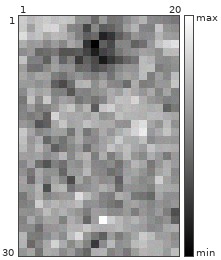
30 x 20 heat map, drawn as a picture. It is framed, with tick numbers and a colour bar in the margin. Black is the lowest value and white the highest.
Ninth with the lowest average: top middle. Dips: one, in the top middle. Mirror symmetry: none. Ninth with the highest average: middle right.
